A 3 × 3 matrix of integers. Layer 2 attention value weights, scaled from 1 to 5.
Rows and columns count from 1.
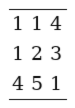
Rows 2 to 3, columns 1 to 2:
1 2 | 4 5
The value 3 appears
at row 2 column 3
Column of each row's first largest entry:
3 3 2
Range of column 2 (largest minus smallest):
4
